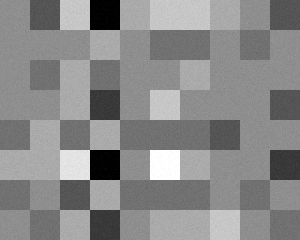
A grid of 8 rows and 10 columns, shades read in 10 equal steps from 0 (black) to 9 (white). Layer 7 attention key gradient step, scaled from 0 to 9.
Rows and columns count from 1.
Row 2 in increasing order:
4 4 4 5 5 5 5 5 5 6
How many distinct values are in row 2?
3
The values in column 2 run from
3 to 6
